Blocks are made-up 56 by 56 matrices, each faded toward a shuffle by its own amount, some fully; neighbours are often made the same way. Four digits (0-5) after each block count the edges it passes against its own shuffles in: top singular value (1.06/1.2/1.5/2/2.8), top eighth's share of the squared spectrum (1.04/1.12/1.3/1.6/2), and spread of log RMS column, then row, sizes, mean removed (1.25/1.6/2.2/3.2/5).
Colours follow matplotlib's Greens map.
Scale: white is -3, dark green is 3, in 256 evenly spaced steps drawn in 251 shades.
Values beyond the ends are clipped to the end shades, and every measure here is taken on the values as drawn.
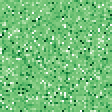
1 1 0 0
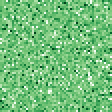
0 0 0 0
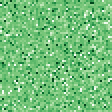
0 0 1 0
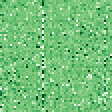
3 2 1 0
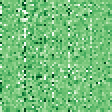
2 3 3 1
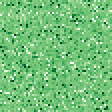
0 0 0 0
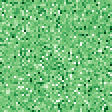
2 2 0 0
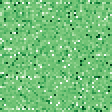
3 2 0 1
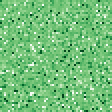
2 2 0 1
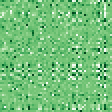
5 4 3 3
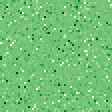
0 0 0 0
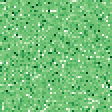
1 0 0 0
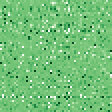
3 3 1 1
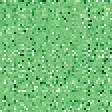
4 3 1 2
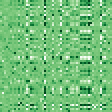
5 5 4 3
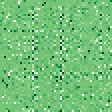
4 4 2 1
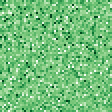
1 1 0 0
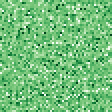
1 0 0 0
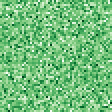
0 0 0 0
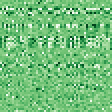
4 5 1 3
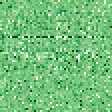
3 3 0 2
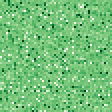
1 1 0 0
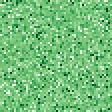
0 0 0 0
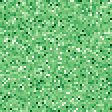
1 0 0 0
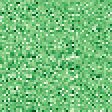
4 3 2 2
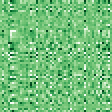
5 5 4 3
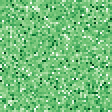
1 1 0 0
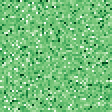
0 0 0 0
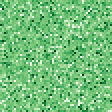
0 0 0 0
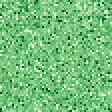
2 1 0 0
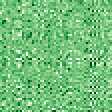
4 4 2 3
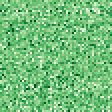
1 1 0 2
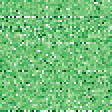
2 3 0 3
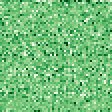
1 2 0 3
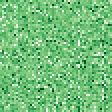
3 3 1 1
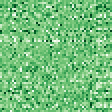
4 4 2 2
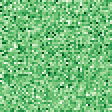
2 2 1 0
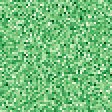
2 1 0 0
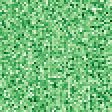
2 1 0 0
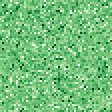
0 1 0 1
